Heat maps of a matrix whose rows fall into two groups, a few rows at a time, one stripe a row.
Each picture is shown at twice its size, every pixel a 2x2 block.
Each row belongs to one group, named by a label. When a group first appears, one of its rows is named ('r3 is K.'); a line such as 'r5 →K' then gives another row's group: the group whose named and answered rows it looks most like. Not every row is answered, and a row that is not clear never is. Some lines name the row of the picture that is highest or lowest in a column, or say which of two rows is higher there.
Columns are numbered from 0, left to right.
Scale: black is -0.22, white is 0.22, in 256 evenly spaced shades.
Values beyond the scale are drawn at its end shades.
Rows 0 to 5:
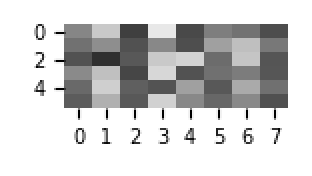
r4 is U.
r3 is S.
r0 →S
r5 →S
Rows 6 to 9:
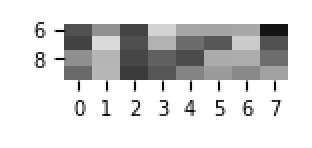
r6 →S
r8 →U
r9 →U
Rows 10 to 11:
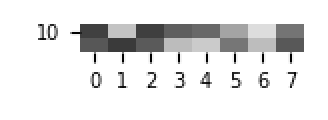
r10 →U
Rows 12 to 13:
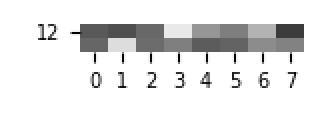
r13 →U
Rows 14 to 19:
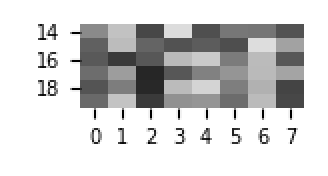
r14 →S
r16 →S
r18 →S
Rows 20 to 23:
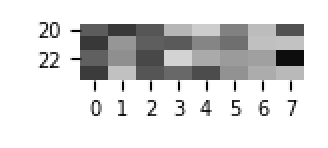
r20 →S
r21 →U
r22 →S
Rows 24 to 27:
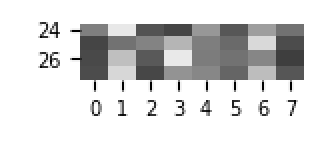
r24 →U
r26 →S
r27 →U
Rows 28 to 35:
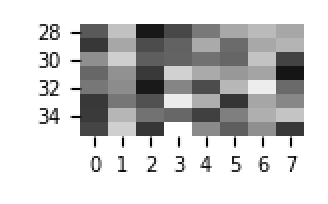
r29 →U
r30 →U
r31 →S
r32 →U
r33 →S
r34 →U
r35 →S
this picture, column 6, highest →32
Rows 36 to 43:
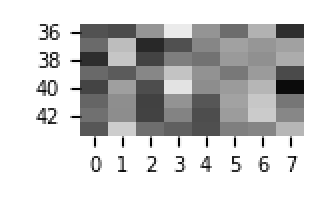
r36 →S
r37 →U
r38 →U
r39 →S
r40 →S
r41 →U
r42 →U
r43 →U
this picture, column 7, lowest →40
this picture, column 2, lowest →37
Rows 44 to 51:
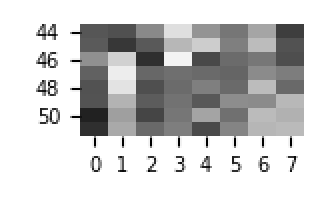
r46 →S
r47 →U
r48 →U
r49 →U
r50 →U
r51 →U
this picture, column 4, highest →45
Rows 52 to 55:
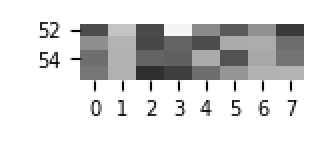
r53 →U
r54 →U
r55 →U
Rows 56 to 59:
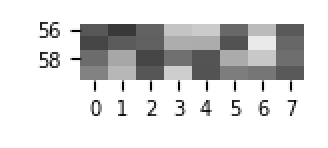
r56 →S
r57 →S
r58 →U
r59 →S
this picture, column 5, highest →58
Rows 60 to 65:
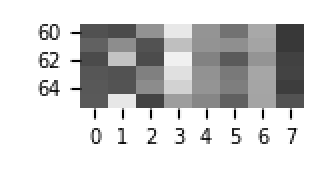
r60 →S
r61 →S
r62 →S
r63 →S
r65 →U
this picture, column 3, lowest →65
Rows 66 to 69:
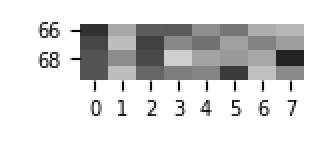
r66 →U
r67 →U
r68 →S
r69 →U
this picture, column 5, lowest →69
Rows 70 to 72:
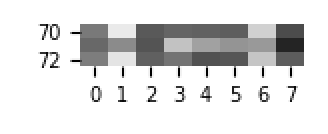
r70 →U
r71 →S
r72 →U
